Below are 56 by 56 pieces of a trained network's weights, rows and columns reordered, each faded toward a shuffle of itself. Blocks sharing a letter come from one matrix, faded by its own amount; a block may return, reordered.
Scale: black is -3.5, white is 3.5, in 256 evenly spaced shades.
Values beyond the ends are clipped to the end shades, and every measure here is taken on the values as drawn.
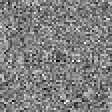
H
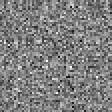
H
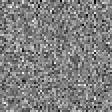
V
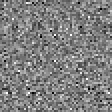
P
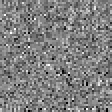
P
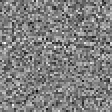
H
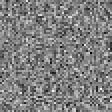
H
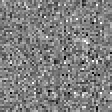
P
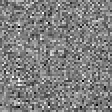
V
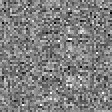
V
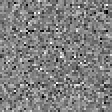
P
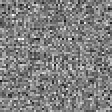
H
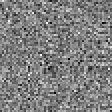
V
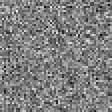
H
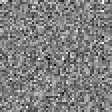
V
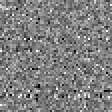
P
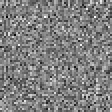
H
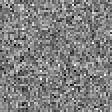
V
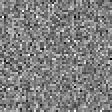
V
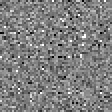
P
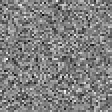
H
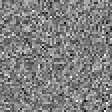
V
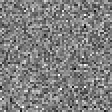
V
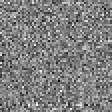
H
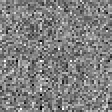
V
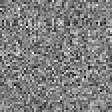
H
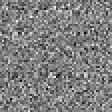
H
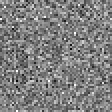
V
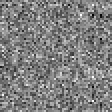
V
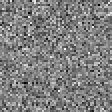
H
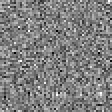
V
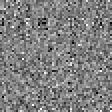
P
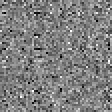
P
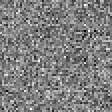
V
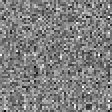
V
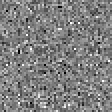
P
